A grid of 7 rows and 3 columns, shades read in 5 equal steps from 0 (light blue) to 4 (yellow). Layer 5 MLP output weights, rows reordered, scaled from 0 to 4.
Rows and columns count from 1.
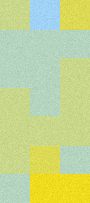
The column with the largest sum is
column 3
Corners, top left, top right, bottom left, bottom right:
2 3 1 4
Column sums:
11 12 15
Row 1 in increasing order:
0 2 3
